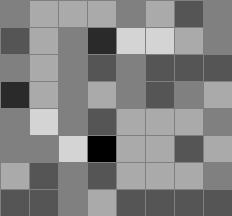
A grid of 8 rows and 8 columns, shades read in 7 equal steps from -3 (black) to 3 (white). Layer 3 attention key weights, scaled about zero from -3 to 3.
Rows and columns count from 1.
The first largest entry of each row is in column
2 5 2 2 2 3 1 4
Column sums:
-3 4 3 -5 4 3 -1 0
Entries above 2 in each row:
0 0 0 0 0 0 0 0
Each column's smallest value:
-2 -1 0 -3 -1 -1 -1 -1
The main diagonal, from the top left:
0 1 0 1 1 1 1 -1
